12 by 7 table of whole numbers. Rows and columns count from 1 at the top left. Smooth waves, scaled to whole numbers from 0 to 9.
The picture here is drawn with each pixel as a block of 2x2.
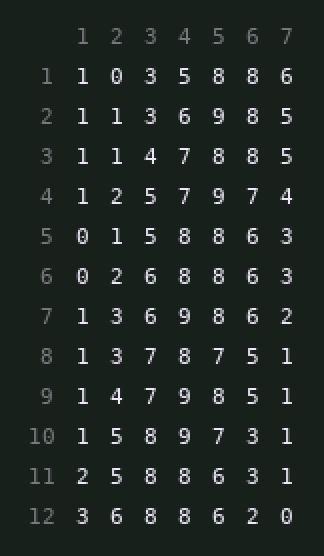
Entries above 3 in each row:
4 4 5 5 4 4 4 4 5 4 4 4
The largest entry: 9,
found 5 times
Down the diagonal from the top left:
1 1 4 7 8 6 2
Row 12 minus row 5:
3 5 3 0 -2 -4 -3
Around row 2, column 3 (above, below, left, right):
3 4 1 6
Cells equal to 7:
7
